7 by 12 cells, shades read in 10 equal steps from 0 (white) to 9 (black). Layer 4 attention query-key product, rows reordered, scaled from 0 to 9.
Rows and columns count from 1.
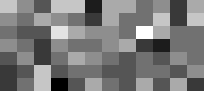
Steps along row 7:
down down up down down up up down up down up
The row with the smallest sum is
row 3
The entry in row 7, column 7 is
5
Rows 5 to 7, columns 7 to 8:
5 6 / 6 6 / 5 6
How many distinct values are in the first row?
7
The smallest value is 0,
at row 3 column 9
